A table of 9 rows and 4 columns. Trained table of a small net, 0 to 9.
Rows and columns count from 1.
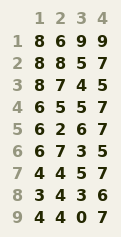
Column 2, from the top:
6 8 7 5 2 7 4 4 4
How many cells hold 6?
6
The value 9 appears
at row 1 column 3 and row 1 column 4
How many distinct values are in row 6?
4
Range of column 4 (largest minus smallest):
4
